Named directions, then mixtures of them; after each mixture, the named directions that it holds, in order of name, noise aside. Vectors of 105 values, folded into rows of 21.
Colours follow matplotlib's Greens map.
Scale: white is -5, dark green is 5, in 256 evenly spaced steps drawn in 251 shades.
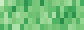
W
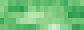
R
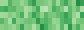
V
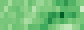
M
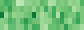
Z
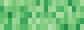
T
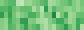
T, Z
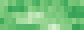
R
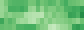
R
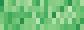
T, W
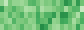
M, T, V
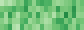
T, W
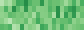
W, Z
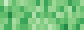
T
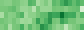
M, V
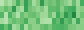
W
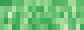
T, W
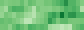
M, R
